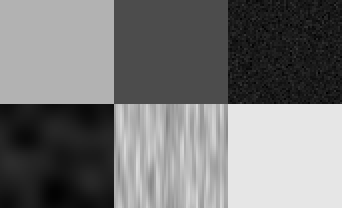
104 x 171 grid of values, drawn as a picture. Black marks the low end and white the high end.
The table splits into 2 rows of 3 panels. Panel 1,1: high, flat. Panel 1,2: low, flat. Panel 1,3: very low, fine-grained, faint in contrast. Panel 2,1: very low, smooth, faint in contrast. Panel 2,2: high, streaked downward. Panel 2,3: very high, flat.
